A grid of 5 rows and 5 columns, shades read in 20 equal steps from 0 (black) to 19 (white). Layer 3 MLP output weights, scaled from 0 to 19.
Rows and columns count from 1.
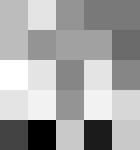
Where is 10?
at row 3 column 3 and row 3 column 5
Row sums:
60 57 73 80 37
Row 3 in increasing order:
10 10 17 17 19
